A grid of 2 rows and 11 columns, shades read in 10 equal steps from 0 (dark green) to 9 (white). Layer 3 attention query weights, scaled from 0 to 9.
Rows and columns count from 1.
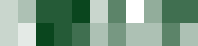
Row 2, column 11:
6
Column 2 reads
6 8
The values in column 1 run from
7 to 7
